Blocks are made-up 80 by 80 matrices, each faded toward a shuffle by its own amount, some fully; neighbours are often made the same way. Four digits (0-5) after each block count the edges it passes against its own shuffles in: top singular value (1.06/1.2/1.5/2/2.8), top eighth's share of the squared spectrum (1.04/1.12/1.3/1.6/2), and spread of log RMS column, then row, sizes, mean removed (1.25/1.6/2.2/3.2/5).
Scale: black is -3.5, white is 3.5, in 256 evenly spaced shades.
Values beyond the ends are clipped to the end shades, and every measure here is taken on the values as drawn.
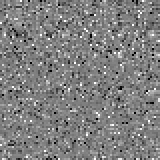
3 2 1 1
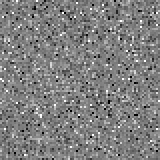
2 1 0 0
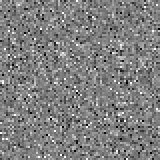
3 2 1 0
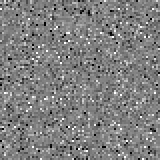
2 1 0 0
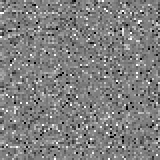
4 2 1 1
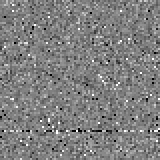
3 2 0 1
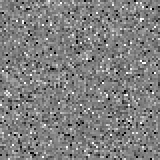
0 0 0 0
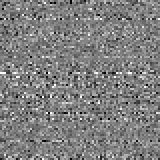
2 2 0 4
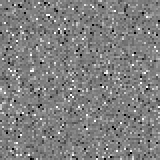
2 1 0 0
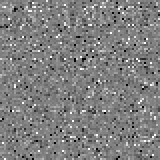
3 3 0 2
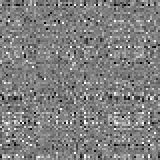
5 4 2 3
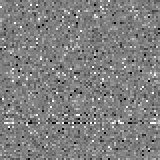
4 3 0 2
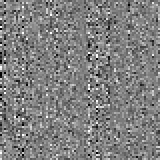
2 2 4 0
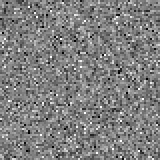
0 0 0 0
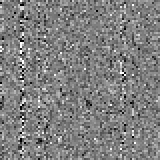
2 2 3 0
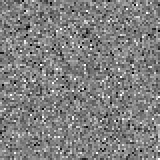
0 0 0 0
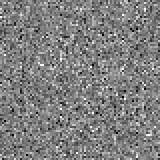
1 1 2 0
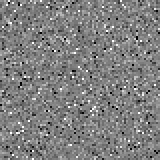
0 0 0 0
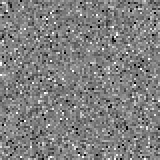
1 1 0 0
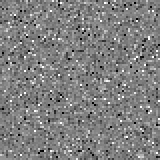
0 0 0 0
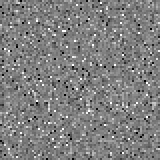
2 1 0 0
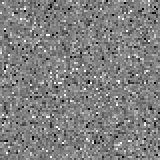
2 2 0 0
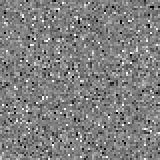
1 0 0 0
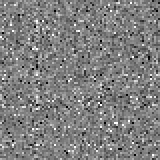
3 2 1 1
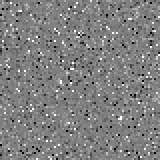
0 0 0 0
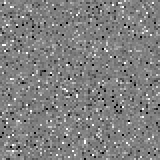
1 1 0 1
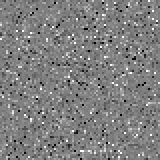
1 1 0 0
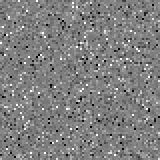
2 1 0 0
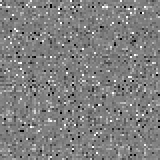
3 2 0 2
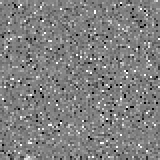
2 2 0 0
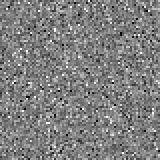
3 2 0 1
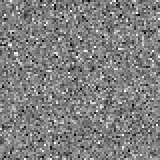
0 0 0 0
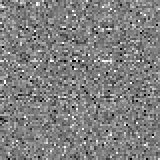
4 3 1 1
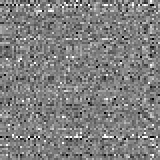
4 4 2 3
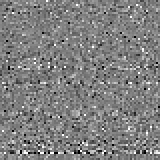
4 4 1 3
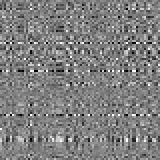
5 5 3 4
